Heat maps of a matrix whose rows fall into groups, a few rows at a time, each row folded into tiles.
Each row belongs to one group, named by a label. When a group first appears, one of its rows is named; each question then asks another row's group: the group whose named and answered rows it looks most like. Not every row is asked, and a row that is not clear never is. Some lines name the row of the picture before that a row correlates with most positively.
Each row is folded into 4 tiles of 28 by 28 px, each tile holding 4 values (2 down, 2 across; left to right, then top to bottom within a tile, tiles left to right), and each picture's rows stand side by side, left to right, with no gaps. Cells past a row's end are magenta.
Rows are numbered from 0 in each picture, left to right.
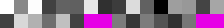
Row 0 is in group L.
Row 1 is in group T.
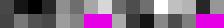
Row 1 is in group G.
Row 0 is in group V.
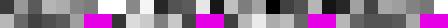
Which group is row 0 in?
G
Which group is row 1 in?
L
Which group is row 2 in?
L
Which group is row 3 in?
G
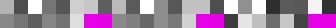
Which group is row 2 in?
L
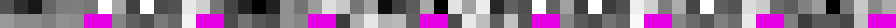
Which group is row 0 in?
V
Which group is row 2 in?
V
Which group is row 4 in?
L
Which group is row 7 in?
T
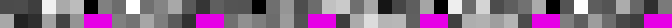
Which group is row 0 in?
G
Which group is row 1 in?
T
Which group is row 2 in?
V
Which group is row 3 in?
L
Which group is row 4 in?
L
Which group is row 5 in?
T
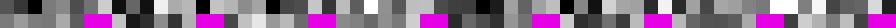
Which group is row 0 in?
V
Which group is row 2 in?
L
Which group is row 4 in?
V
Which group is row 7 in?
L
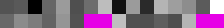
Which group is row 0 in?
V
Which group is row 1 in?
G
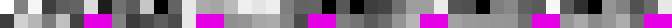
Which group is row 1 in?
T
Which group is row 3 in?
V
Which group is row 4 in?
V
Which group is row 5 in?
V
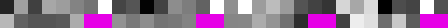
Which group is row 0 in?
G
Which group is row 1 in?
V
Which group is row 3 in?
L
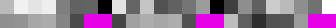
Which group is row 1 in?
L
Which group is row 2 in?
G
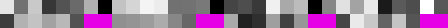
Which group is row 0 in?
L
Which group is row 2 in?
G
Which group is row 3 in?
L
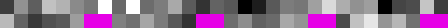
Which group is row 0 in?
G
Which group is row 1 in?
T
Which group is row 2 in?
V
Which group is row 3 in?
L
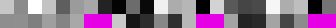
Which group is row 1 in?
G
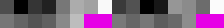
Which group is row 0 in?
V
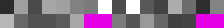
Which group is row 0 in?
G
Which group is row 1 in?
T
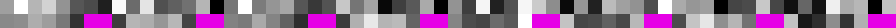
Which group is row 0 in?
T
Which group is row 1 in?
L
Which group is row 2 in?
T
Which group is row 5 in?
G
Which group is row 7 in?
G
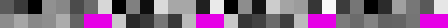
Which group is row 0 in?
V
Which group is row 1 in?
G
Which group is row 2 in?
G
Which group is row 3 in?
V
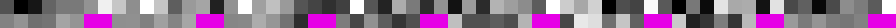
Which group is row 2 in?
T
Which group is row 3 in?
T
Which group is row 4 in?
G
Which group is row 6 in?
G
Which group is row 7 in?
V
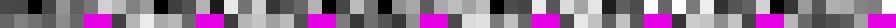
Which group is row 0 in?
V
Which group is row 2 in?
L
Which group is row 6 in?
L
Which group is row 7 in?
G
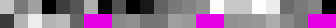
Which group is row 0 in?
L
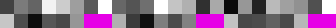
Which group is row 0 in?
G
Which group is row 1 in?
G
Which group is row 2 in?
G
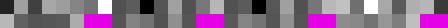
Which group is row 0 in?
G
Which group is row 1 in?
V
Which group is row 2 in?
V
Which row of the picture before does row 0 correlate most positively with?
2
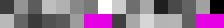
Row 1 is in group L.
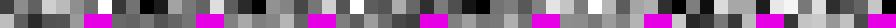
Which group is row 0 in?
G
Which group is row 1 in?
V
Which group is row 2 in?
V
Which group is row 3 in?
T
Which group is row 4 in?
V
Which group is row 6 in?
G
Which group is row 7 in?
L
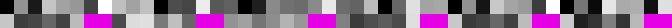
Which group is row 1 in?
L
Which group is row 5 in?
G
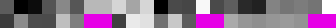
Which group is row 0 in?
V
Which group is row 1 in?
L
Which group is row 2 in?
V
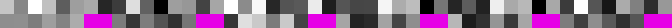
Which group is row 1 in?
T
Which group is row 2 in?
L
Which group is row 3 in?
G
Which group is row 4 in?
G
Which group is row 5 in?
T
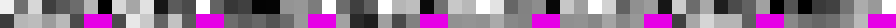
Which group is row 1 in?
L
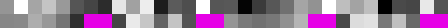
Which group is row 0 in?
T
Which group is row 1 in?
L
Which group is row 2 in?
V
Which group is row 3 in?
L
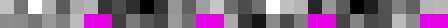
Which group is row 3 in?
V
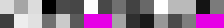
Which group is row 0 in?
L
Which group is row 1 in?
G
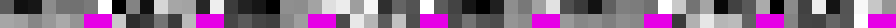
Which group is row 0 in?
V
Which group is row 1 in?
G
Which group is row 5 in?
V
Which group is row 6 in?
L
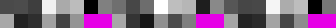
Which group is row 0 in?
G
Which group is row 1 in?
G
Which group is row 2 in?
G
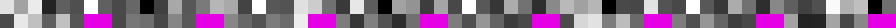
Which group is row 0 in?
L
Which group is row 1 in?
V
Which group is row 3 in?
T
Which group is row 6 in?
T
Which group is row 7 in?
G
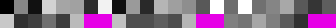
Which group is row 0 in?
G
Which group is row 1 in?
G
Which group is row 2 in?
T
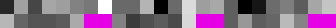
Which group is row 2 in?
V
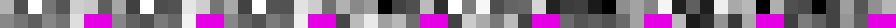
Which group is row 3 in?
L
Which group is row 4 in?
L
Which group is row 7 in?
V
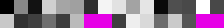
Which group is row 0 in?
G
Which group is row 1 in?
L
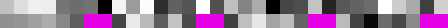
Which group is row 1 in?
L
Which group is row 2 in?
L
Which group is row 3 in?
G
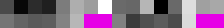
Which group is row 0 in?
V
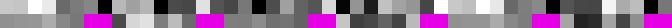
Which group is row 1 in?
L
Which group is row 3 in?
G
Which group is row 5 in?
G
